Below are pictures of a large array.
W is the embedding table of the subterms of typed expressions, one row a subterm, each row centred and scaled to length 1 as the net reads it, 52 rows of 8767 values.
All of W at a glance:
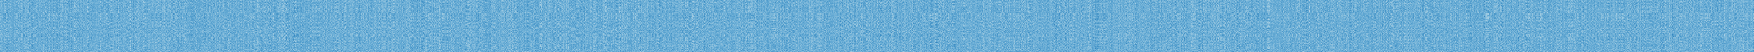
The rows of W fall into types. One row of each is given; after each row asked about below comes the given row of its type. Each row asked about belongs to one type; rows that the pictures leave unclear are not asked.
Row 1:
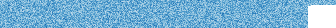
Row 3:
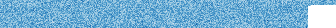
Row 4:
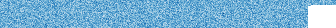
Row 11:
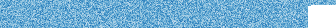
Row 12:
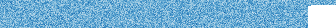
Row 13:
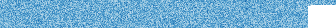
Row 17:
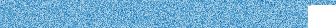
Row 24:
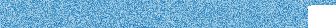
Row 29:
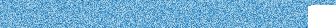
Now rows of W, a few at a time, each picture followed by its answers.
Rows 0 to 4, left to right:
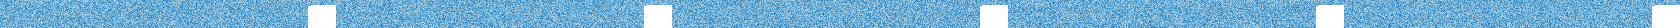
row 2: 13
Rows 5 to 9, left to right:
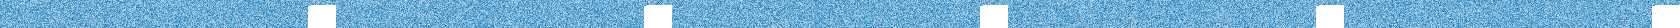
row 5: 3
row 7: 11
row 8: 17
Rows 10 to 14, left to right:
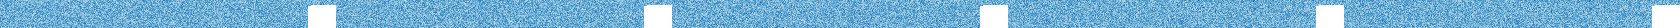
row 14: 13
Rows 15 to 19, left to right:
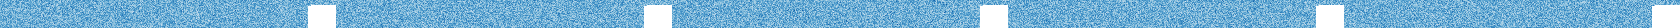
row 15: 11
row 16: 1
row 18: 13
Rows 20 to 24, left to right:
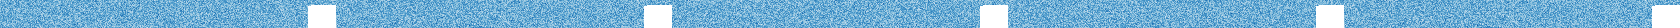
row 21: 24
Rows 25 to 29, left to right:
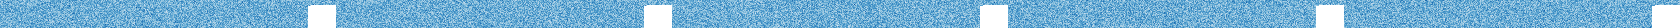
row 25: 3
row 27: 4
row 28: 17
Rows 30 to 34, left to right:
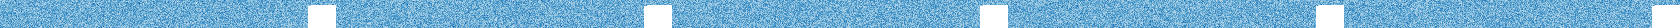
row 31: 12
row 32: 1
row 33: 3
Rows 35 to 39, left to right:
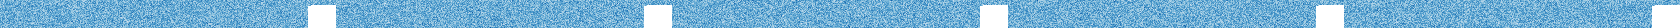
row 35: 17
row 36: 17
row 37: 11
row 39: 3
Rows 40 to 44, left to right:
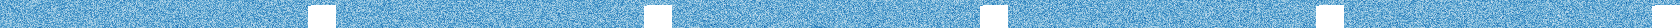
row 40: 29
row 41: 1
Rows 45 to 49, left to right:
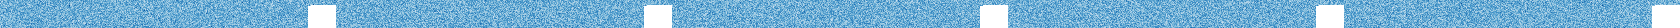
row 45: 13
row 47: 12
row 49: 1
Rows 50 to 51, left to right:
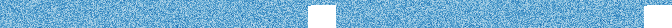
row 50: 29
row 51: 12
